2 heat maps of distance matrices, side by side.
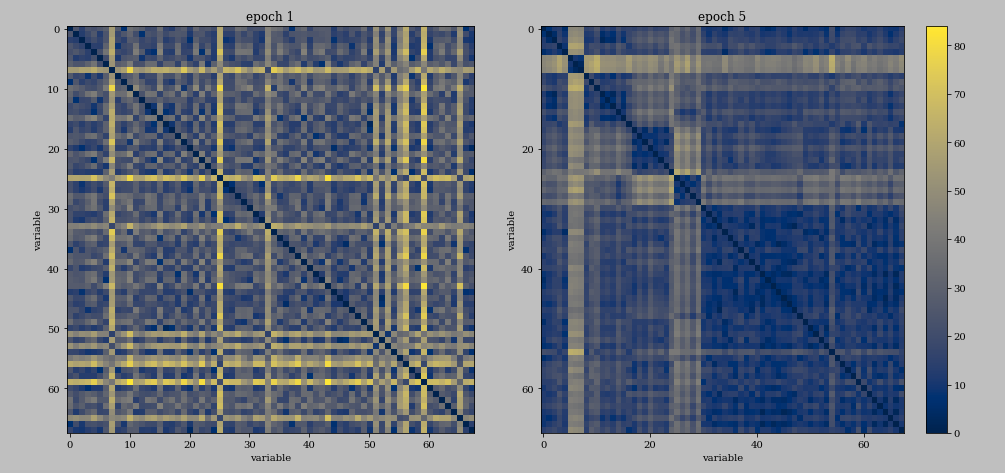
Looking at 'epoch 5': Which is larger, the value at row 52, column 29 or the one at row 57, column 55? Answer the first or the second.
the first
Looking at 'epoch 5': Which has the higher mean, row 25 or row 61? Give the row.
25
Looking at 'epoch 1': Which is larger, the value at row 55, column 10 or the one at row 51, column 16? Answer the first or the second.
the first
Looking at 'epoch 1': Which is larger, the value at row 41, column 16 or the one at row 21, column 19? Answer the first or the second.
the second
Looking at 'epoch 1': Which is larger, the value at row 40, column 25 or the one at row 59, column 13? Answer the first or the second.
the second
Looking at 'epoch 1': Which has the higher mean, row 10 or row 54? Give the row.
10
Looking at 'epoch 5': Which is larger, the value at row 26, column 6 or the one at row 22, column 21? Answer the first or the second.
the first
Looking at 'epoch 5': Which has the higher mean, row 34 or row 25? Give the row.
25
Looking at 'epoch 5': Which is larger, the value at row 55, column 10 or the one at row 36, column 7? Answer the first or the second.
the second
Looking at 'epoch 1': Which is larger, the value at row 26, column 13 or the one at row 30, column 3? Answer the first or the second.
the second
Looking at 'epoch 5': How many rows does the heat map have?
68
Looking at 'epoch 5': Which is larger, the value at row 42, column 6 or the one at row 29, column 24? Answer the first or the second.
the second
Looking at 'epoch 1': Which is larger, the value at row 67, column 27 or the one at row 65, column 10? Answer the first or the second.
the second
